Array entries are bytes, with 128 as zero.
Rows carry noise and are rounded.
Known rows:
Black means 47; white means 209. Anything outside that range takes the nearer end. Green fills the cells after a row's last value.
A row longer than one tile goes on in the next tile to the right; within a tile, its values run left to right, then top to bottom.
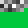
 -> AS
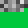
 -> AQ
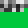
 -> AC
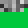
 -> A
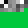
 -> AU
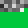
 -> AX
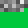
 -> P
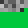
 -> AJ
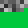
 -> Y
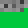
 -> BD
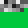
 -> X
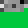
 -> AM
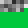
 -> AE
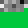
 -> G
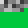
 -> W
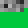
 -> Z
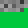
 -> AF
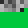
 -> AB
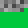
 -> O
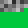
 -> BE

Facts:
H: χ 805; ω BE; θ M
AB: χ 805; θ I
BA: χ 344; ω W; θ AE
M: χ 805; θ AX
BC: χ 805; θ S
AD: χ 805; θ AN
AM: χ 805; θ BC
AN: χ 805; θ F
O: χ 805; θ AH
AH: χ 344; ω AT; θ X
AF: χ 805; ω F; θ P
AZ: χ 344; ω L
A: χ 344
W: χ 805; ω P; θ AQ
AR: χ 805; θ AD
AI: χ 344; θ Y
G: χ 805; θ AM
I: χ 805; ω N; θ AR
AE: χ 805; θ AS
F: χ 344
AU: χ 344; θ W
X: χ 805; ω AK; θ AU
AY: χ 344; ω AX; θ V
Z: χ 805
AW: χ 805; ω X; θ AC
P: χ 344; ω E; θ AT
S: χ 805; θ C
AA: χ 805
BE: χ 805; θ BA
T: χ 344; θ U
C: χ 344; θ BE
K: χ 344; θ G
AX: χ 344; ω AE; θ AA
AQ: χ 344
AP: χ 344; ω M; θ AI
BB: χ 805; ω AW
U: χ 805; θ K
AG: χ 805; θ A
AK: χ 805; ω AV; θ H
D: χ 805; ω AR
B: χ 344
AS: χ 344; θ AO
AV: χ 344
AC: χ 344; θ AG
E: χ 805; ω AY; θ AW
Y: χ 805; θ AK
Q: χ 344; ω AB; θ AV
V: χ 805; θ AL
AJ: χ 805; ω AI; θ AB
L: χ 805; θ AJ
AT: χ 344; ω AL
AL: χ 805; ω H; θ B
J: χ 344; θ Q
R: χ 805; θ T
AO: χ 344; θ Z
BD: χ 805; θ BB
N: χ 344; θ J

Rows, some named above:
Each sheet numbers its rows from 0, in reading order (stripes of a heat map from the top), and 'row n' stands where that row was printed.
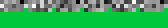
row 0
G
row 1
K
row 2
M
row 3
S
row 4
BA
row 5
AM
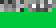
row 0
I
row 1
T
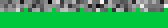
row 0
AN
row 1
M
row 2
W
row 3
AW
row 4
AK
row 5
U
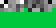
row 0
AU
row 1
H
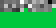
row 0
AI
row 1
G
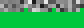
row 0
R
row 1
X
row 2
A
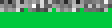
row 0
AR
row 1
K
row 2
AD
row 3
AP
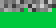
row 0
O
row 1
F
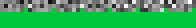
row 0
AA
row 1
BC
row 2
AE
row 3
E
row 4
AO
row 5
C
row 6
AH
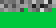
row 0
L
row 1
AG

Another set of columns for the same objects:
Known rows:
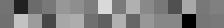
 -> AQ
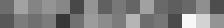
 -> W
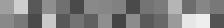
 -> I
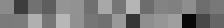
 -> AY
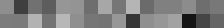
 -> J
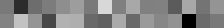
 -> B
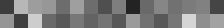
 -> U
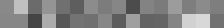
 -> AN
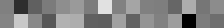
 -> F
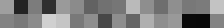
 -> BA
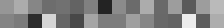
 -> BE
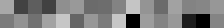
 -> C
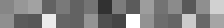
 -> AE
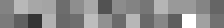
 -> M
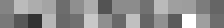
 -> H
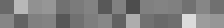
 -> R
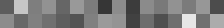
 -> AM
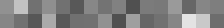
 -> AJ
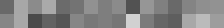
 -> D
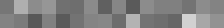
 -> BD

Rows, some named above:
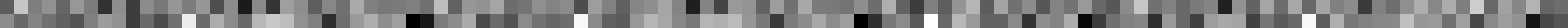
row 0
AM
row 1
AS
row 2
Z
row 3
AO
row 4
T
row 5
S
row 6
AX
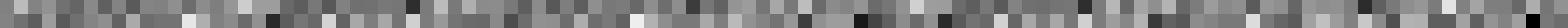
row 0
L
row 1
AW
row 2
O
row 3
AP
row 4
AW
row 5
AA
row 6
F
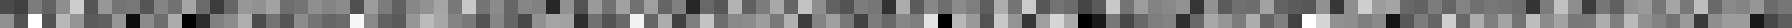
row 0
K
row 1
Z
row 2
BC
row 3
AU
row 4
AC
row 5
X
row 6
AG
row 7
AP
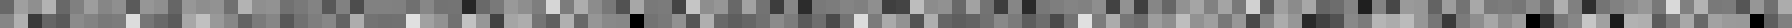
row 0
AA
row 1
R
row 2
AQ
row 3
G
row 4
G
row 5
AI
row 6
AO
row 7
A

